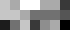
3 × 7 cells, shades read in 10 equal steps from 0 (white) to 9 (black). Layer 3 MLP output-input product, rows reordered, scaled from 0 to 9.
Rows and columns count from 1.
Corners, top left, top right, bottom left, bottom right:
2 7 8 9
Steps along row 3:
down down up down down up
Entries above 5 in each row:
1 1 3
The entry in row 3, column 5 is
4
